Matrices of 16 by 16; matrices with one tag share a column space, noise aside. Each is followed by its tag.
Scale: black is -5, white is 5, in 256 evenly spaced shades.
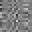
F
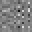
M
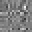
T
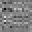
M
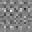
M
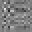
M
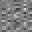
F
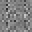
F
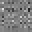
M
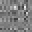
T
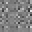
M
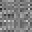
F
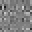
T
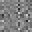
F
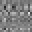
T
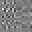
M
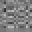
M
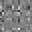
T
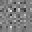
M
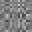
F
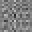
F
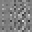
F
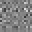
M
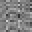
F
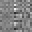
F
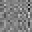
F
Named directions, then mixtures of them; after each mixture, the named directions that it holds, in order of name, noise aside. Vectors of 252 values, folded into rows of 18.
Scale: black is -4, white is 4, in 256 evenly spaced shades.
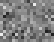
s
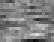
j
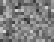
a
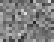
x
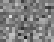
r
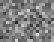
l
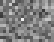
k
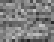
j, x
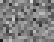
k, l, x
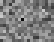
k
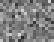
x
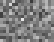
k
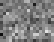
j, l, s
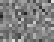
k, x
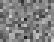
k, l, r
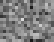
j, k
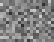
k, l, x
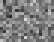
a, r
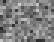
a, j
